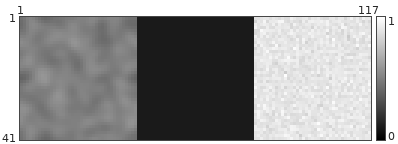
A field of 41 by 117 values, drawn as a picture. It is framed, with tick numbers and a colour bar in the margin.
The table splits into one row of 3 panels. Panel 1,1: middling, blotchy, faint in contrast. Panel 1,2: very low, flat. Panel 1,3: very high, fine-grained, faint in contrast.
